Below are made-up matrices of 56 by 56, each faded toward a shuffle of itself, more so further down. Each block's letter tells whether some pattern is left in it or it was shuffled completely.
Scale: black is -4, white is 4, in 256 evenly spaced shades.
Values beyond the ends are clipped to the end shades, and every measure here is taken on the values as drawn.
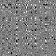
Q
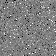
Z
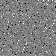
Z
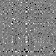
Q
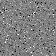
Z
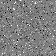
Z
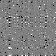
Q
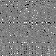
Q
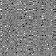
Q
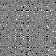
Q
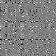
Q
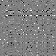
Q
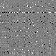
Q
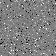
Z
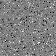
Z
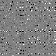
Q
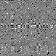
Q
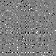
Q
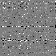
Q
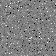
Z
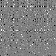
Q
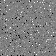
Z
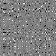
Q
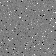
Z
